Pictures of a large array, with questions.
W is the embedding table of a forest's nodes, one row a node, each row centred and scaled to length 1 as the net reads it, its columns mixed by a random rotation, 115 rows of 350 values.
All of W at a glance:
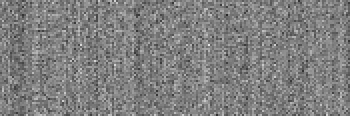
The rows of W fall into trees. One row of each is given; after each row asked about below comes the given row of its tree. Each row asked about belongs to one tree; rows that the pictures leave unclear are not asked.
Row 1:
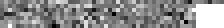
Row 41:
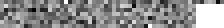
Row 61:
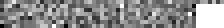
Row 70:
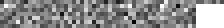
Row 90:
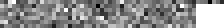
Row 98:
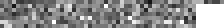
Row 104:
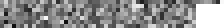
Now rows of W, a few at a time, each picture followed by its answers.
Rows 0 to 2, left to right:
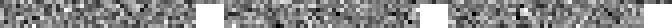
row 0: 104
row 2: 90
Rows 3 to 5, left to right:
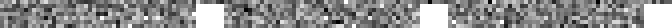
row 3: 90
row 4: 90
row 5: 98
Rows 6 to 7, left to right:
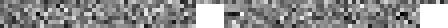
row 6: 61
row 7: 1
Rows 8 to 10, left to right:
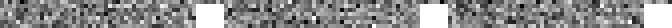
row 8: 70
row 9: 41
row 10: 98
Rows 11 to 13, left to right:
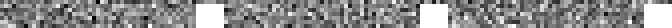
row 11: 41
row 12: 61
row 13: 98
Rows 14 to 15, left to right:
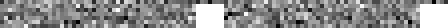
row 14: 1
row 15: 1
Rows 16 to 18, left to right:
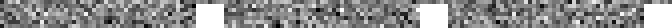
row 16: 61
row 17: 1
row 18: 70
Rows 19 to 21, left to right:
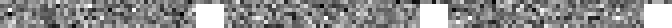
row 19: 1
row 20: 90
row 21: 41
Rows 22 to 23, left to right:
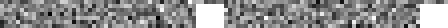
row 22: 70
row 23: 104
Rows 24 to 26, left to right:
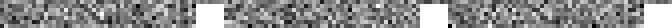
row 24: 61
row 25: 41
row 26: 61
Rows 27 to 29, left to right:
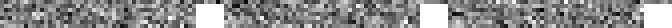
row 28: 98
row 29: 1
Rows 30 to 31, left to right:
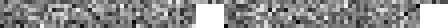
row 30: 61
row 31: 61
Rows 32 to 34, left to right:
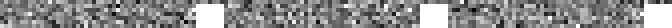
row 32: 1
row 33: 70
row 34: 90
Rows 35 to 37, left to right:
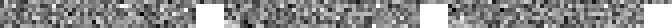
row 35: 70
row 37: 41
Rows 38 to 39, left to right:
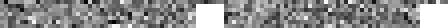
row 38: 90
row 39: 1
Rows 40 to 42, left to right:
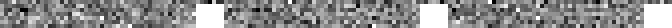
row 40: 90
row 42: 41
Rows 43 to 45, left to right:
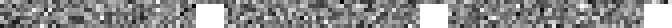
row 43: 61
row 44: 104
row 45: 104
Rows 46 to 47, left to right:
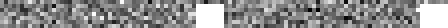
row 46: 90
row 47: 1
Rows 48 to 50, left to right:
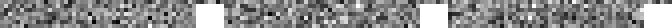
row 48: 41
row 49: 104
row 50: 1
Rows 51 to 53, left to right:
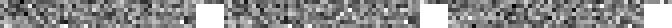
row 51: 98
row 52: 98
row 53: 41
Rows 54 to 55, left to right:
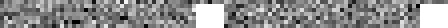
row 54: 1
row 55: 61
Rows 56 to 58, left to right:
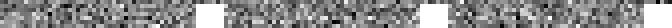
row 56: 41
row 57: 90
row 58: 90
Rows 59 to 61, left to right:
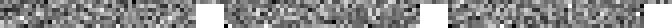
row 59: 41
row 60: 61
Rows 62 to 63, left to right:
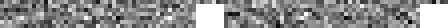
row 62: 41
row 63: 1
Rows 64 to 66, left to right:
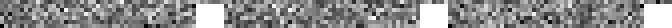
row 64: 61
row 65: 104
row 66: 61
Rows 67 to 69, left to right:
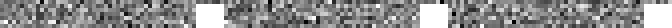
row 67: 98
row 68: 41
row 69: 104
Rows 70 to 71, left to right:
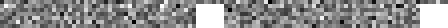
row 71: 41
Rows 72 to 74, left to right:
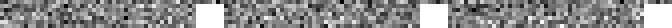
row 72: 41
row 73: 104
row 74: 90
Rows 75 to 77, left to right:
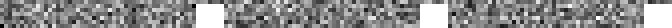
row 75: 61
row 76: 104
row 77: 70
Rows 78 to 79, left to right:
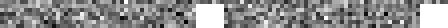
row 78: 1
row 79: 61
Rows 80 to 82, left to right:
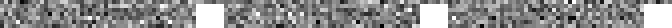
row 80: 70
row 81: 70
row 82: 1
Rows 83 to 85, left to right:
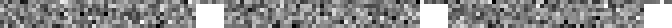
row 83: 70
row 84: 90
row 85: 41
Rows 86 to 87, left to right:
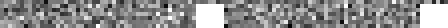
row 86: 41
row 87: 61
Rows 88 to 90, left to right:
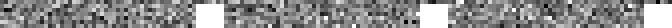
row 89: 90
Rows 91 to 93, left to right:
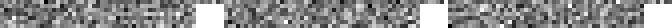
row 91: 41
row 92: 104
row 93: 61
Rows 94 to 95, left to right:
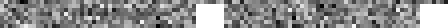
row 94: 70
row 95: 90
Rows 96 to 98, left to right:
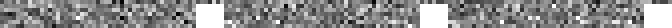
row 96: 1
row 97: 98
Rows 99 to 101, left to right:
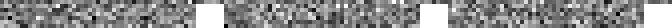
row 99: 41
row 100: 61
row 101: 70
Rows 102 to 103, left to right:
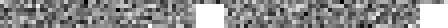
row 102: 41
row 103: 104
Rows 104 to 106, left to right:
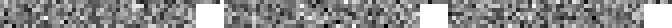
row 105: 90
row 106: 1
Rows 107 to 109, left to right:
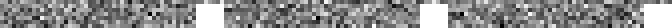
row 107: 104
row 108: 41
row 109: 1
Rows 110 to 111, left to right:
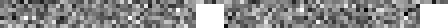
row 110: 98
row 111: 61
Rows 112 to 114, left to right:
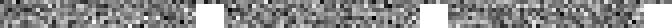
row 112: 90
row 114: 1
